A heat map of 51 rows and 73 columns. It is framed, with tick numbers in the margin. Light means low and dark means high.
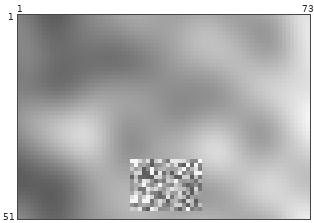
Slope: up to the left. Odd patch: rougher, in the bottom middle. Roughest part: bottom middle.
